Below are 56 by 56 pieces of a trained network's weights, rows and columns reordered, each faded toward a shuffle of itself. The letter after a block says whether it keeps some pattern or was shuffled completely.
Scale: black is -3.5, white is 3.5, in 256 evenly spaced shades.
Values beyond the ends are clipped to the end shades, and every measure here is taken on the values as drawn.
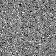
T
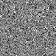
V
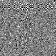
V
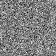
T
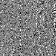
V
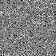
V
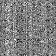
V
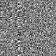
V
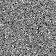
T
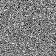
T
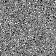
T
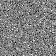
T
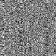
V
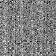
V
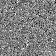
T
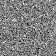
T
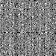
V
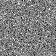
T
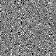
V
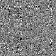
V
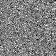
T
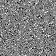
T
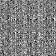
V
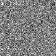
V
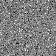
T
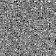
V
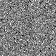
T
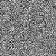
V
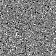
T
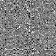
V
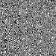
V
